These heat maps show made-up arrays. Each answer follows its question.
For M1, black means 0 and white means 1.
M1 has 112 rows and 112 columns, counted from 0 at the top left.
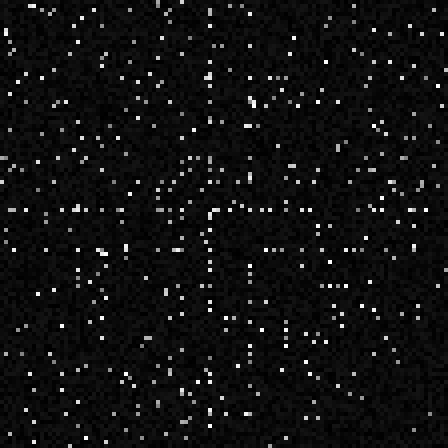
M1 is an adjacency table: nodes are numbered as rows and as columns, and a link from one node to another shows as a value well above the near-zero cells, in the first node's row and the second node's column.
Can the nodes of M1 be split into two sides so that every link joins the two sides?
no
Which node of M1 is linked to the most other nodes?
node 52
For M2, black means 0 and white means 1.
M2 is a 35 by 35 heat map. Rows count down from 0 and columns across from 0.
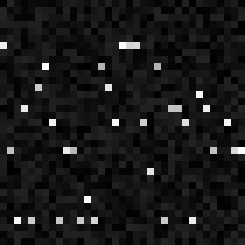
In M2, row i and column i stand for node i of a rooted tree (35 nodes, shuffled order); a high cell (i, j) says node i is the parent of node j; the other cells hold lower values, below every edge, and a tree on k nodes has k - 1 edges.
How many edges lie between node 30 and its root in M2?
7
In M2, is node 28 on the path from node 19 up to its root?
yes
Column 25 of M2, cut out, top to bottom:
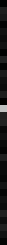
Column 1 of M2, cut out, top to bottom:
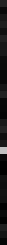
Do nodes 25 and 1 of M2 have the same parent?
no
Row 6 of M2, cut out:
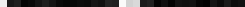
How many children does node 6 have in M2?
4
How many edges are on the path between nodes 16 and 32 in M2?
2
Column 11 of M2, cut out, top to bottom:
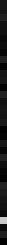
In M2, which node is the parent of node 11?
31
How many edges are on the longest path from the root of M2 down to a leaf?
10
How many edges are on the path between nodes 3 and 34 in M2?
4
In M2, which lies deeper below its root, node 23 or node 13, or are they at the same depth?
the same depth
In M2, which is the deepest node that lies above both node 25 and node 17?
15
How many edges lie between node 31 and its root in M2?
0
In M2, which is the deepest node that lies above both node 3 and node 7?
15
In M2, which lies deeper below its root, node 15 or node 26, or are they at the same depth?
node 26
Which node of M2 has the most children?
31
